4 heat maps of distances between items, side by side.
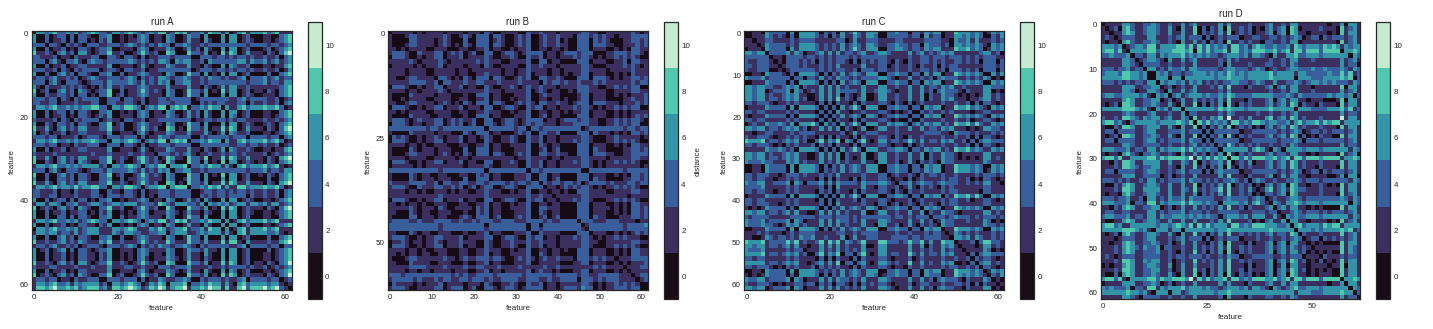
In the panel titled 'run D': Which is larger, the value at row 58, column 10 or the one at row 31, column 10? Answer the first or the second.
the second
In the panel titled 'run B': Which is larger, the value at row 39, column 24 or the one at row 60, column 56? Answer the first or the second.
the second
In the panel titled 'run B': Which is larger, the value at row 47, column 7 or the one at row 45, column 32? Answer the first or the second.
the first
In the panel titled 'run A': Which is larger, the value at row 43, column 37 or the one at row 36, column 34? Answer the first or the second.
the first
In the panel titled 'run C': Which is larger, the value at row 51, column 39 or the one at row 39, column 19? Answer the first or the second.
the first
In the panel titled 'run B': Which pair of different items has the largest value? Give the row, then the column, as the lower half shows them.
61, 46
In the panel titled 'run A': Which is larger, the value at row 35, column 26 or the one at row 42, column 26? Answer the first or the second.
the second
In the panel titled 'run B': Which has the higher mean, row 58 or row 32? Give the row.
58
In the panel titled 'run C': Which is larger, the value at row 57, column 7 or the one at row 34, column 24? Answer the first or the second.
the first
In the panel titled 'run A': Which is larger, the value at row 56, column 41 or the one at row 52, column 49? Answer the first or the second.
the first
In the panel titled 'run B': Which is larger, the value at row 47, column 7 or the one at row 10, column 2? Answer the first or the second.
the first
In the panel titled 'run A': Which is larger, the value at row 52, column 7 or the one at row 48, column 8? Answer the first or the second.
the first
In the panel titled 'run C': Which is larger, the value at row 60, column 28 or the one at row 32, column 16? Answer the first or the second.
the second
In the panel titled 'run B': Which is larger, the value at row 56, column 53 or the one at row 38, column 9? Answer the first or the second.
the first
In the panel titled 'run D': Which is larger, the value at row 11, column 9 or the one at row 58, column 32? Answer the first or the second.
the first
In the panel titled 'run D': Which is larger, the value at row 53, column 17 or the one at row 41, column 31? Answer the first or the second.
the second
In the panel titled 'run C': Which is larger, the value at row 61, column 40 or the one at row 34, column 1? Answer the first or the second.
the second
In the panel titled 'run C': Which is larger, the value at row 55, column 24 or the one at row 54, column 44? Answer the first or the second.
the first
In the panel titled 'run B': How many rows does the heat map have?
62
